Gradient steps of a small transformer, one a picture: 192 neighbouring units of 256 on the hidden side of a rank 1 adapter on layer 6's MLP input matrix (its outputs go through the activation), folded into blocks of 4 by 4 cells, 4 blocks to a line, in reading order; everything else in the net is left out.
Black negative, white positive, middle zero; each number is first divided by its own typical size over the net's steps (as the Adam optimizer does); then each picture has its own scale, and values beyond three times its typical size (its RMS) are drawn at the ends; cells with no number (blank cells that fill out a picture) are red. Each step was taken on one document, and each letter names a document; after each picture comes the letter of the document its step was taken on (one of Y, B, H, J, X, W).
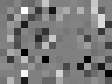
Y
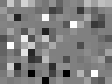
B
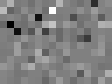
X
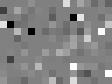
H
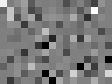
Y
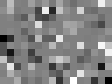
B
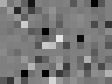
Y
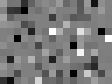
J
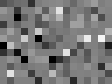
B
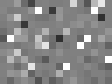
Y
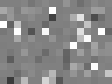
H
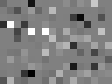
H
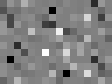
X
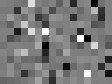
Y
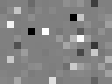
H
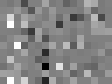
X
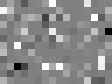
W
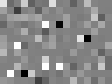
W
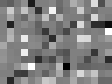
Y
